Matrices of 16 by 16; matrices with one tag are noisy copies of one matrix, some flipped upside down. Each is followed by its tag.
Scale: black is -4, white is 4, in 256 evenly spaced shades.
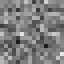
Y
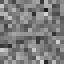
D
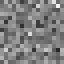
D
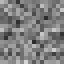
Y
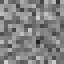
D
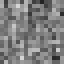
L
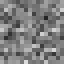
Y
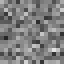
Y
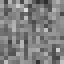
L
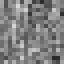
L
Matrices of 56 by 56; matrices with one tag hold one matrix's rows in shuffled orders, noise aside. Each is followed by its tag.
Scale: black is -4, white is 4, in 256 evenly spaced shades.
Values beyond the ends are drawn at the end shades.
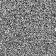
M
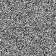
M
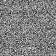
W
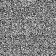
W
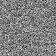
M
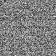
W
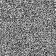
M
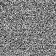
W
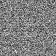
W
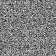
W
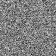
M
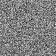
M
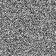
M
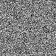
M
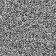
M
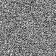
M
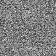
W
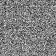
W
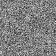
M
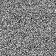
M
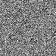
M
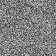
M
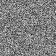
M
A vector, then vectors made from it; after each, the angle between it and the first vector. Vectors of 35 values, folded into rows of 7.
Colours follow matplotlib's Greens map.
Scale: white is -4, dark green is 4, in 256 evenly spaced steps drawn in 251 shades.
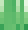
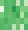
partly aligned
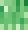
partly opposed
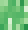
partly aligned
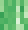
partly aligned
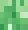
partly aligned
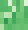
orthogonal
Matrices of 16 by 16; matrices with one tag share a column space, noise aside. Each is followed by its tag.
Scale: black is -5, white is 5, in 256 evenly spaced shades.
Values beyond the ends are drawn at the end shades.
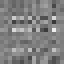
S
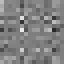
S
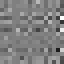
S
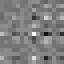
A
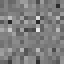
S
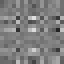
S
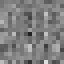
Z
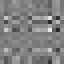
S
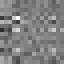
S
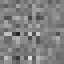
A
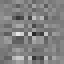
A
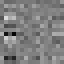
A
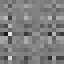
A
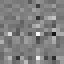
A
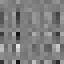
Z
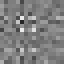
S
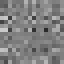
S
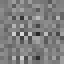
A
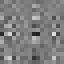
A
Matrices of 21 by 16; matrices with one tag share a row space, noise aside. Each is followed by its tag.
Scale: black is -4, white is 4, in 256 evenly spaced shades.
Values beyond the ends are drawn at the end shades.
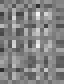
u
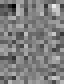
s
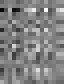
u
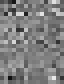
s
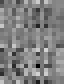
u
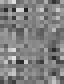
s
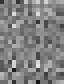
u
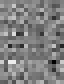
s
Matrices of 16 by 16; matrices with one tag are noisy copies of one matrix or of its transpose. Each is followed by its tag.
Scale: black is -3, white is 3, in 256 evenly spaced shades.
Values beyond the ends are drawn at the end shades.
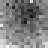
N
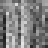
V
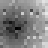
N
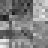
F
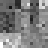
F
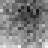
N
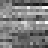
V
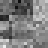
F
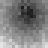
N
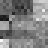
F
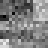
F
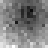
N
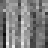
V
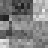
F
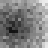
N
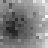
N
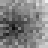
N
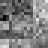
F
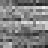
V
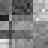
F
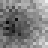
N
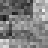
F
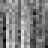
V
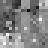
F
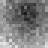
N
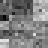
F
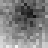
N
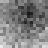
N
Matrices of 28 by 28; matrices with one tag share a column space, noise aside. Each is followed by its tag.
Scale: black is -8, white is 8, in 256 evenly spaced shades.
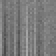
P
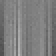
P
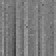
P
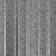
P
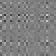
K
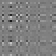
K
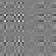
K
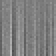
P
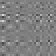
K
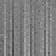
P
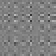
K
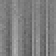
P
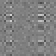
K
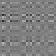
K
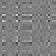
K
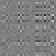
K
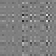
K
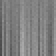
P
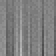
P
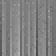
P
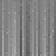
P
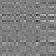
K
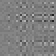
K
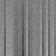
P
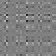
K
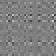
K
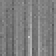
P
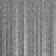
P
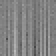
P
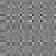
K
